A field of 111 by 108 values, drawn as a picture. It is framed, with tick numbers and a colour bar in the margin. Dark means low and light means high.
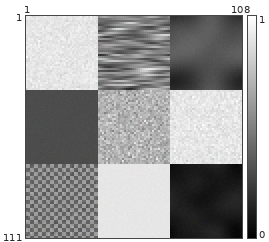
The table splits into 3 rows of 3 panels. Panel 1,1: very high, fine-grained, faint in contrast. Panel 1,2: middling, streaked across, strong in contrast. Panel 1,3: low, smooth. Panel 2,1: low, flat. Panel 2,2: high, fine-grained. Panel 2,3: very high, fine-grained, faint in contrast. Panel 3,1: middling, checkered, strong in contrast. Panel 3,2: very high, flat. Panel 3,3: very low, smooth, faint in contrast.
